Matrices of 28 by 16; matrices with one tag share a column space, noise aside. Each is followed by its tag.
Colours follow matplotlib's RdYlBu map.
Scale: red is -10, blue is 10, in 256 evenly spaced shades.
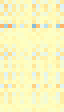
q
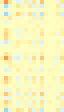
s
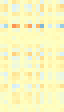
q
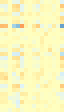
q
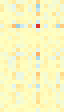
q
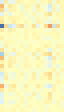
q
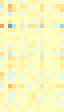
q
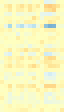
q
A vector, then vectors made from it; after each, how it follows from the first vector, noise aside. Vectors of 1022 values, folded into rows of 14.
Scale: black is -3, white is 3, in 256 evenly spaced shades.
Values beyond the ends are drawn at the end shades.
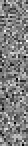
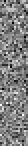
reversed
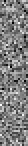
reversed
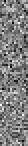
reversed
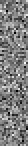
wrapped around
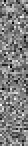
reversed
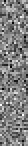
reversed
